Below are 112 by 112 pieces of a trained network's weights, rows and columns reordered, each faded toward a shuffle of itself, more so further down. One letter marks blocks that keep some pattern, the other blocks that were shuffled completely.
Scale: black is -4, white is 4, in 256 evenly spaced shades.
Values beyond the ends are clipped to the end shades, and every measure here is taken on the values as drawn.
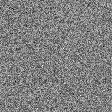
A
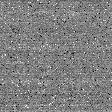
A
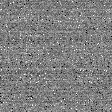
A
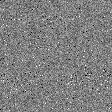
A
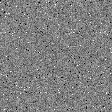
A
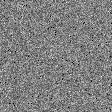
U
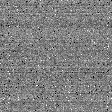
A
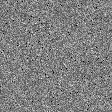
U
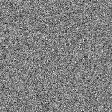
A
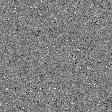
U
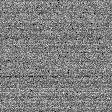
A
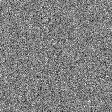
A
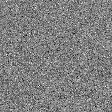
A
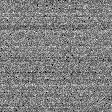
A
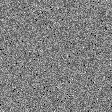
U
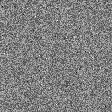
A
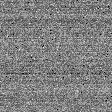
A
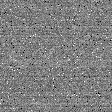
A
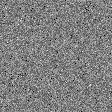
U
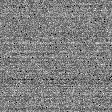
A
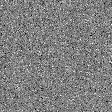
U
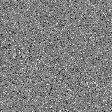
A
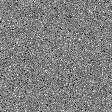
U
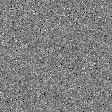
A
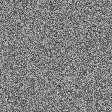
A
